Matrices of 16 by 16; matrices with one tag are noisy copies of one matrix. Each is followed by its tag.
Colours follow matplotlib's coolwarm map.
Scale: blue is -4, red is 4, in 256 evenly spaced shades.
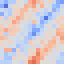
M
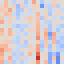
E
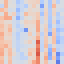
E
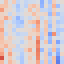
E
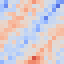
M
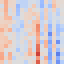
E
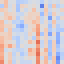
E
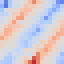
M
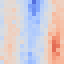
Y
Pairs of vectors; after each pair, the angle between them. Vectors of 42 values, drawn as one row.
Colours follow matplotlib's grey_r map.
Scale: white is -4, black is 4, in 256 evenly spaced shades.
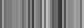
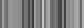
nearly parallel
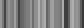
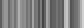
nearly opposite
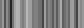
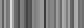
nearly opposite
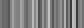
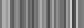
nearly opposite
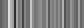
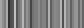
nearly opposite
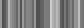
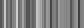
partly opposed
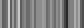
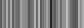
partly opposed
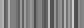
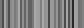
nearly opposite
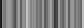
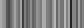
partly opposed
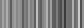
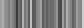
orthogonal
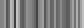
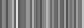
partly aligned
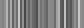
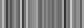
partly opposed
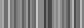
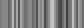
orthogonal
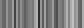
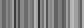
nearly parallel
